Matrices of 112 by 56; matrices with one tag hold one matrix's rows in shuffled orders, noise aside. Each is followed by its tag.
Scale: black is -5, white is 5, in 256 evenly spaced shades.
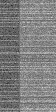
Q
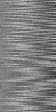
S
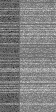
Q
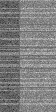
Q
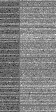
Q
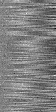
S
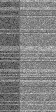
Q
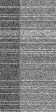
Q
